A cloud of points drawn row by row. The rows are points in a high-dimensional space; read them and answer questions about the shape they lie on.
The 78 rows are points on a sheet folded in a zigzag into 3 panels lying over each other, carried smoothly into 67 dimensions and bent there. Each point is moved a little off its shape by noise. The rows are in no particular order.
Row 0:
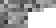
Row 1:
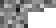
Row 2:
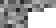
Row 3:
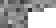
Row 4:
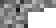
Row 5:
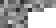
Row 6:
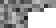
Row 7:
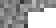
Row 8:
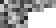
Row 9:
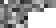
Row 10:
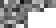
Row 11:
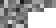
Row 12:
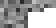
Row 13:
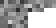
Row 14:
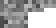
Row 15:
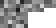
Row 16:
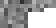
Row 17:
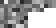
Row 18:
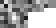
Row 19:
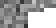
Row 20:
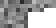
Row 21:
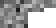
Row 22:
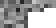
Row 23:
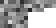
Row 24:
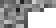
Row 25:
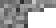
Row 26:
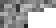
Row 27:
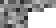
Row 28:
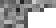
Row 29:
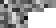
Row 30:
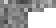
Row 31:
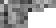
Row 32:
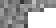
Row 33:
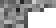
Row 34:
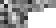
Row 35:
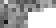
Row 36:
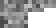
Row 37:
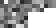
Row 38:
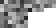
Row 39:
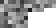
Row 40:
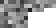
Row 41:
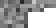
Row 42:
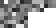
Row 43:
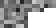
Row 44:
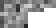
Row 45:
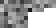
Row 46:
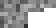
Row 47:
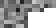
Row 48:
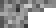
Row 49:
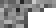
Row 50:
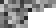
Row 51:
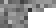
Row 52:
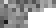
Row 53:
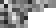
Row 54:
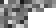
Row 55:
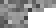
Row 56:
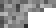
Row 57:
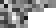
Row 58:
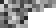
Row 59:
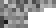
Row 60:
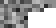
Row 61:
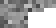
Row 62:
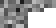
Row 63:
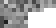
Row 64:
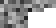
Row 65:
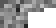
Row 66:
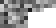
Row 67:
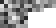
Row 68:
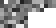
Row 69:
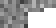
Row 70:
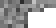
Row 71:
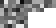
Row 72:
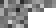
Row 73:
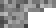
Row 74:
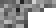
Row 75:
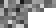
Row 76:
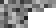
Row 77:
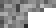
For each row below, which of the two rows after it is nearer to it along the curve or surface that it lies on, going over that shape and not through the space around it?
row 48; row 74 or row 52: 52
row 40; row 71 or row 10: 71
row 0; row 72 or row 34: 72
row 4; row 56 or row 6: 56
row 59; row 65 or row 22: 65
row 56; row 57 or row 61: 61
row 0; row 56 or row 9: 56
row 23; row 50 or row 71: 50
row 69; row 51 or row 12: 12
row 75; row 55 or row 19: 55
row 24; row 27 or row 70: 70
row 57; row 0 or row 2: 2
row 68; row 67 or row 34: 34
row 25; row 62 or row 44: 62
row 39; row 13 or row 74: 13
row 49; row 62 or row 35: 62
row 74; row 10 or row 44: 10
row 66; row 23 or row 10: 23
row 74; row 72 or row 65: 65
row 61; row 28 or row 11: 11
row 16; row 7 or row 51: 7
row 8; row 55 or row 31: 55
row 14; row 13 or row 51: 13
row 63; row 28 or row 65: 65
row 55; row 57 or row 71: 71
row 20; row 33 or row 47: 33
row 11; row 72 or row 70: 72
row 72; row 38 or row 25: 38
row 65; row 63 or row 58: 63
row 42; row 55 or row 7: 7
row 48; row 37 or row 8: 8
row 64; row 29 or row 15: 29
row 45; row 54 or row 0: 0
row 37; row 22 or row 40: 22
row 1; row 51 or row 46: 46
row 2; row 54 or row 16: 16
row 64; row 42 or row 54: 42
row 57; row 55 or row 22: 22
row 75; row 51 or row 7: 51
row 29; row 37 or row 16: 37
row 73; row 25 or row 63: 63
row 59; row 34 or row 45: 45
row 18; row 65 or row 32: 32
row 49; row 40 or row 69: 69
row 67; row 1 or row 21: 1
